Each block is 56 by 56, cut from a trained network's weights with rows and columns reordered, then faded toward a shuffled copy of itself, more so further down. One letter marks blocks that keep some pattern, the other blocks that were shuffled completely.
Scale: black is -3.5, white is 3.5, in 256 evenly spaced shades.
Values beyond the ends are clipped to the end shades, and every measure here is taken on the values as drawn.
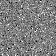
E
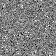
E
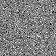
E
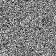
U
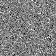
E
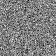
E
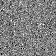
U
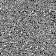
U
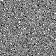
E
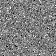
E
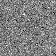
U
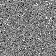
E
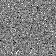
E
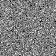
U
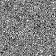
U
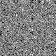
U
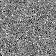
E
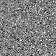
E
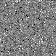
E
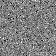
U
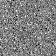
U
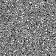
E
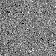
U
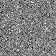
E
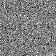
U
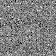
U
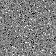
E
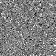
U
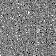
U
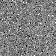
U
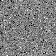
E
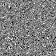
U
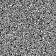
E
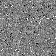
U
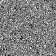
U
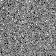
E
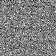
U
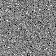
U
